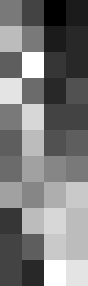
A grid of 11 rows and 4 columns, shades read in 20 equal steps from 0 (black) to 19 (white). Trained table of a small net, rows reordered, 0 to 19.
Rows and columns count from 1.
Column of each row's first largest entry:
1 1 2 1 2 2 2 4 3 3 3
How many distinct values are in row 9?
3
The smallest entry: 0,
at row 1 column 3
